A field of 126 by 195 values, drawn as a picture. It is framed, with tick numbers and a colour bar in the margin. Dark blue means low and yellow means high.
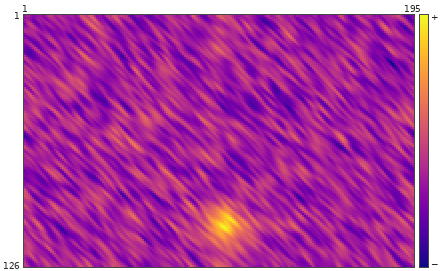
Grain: diagonal, down to the right. Lone odd cells: none. Mirror symmetry: none. Ninth with the highest average: bottom middle. Bumps: one, in the bottom middle. Odd rows or columns: none.
